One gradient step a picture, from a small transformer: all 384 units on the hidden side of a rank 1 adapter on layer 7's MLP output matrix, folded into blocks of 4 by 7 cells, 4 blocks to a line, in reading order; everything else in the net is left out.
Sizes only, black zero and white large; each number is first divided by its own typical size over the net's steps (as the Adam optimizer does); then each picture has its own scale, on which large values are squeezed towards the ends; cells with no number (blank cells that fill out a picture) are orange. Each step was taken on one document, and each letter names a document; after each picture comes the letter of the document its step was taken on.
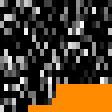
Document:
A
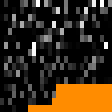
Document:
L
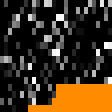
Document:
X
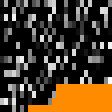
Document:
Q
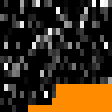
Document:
L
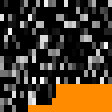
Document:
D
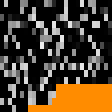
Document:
D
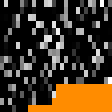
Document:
X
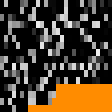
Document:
D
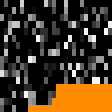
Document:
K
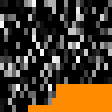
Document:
A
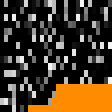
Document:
Q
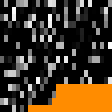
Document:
Q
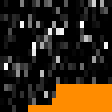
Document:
L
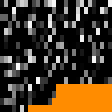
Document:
Q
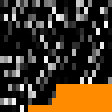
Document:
Q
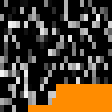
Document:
K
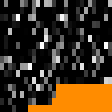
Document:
X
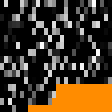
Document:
D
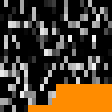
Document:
K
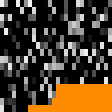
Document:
A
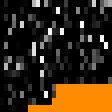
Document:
L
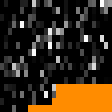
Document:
L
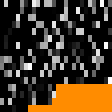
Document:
X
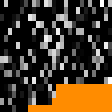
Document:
X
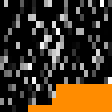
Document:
X
